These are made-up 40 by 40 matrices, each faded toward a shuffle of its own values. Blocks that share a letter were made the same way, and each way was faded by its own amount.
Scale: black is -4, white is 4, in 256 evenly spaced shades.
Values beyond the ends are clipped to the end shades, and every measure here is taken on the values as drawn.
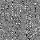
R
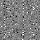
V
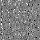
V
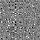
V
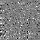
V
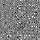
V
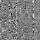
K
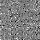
V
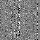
K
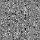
K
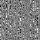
K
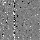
R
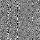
K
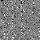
R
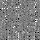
V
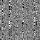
K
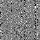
K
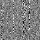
K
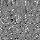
V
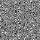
K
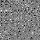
V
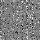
R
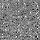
V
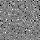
V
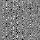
K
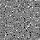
V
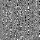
K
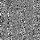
K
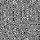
V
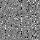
R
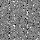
R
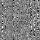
K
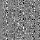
K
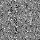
R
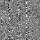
K
